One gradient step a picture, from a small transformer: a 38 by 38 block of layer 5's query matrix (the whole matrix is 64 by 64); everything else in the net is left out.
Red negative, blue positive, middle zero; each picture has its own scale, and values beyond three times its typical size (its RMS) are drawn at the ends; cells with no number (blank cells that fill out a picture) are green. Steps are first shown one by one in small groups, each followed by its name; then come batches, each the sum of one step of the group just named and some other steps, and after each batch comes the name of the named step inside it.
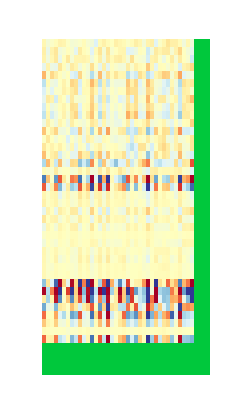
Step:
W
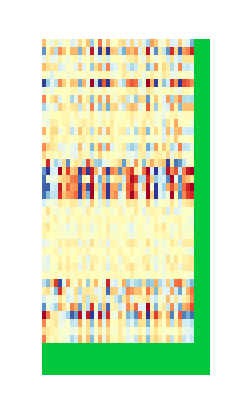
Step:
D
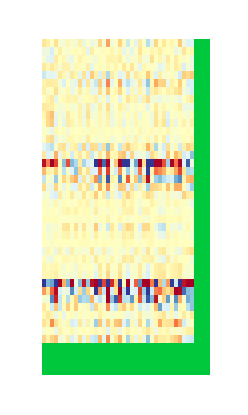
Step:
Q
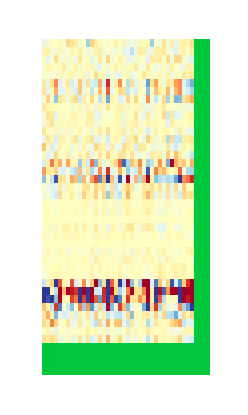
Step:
Q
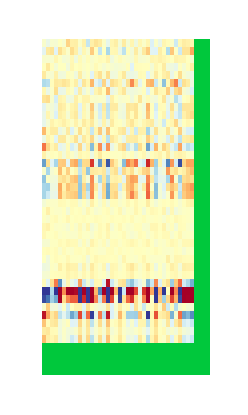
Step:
D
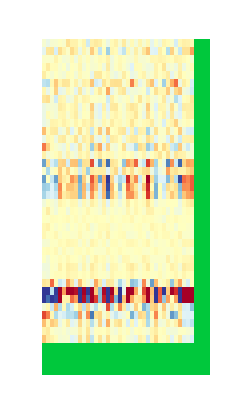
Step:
D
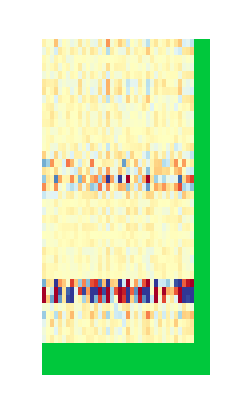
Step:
Q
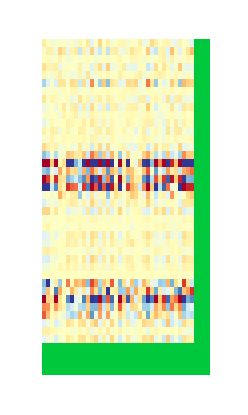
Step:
D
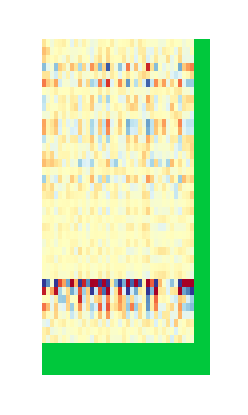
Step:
W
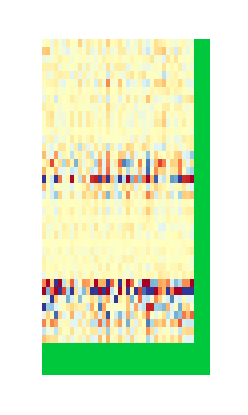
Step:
Q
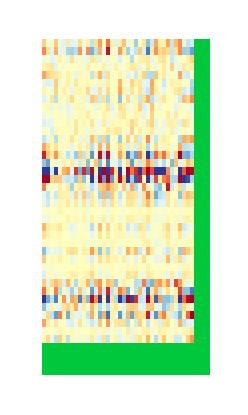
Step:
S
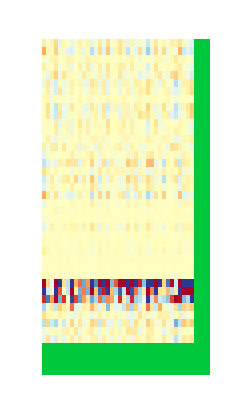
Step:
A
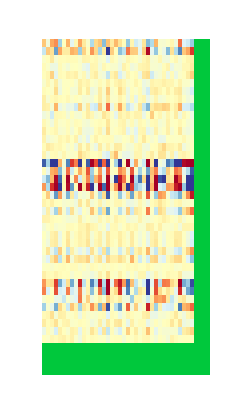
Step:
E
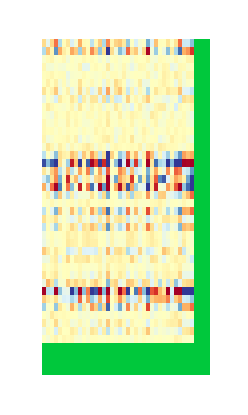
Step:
E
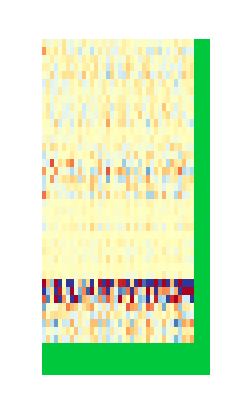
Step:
A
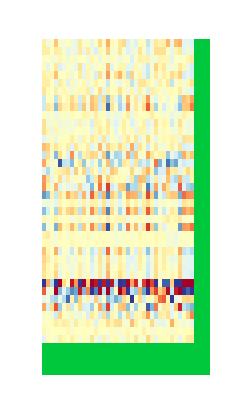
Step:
S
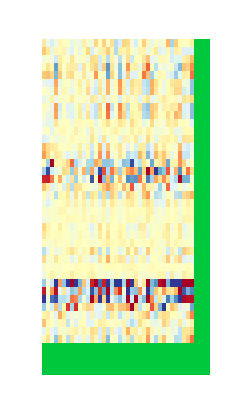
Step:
S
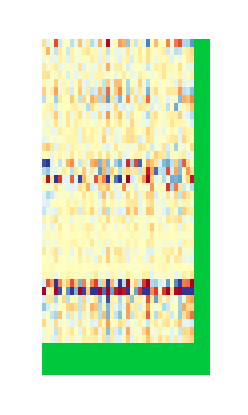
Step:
S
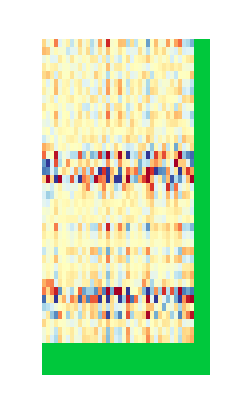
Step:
S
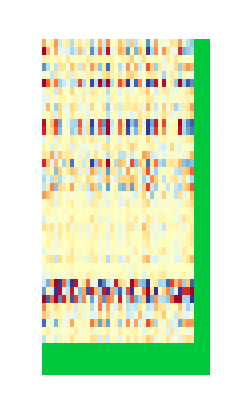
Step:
A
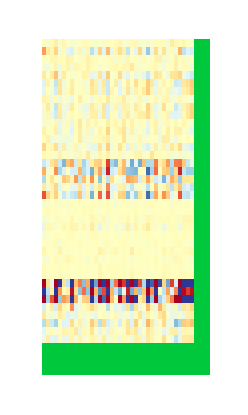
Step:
A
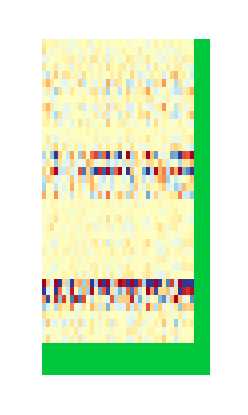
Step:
A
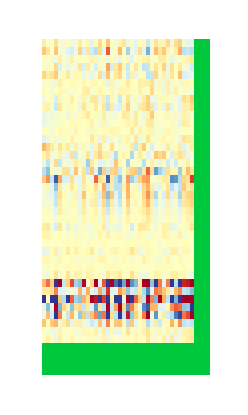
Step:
S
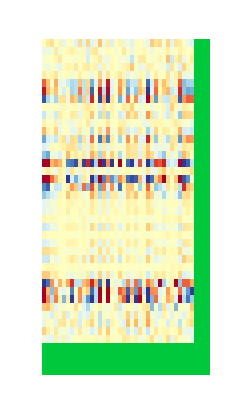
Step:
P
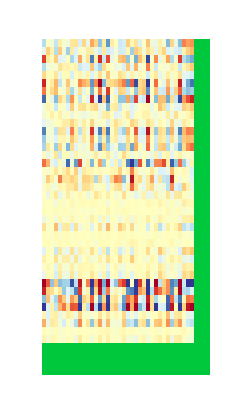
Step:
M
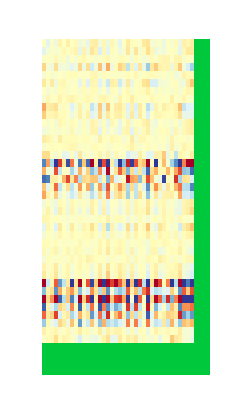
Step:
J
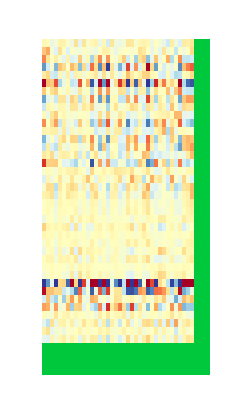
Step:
M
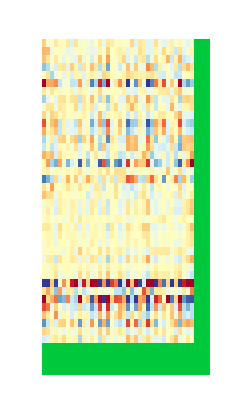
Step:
J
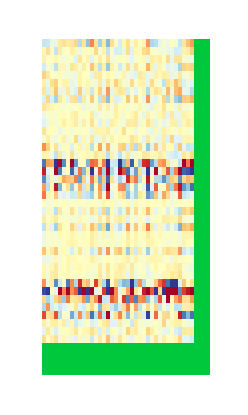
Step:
J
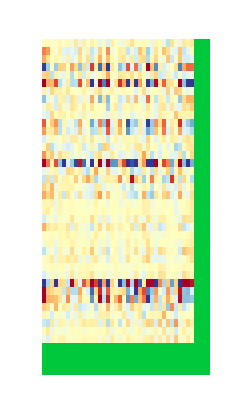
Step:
M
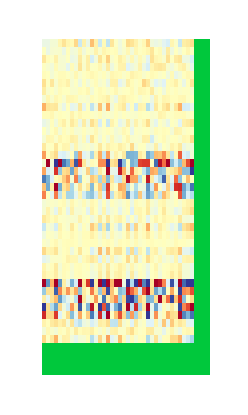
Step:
J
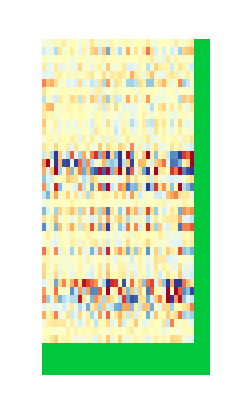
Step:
J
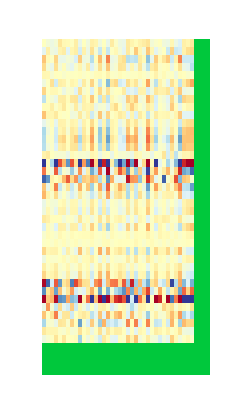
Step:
J
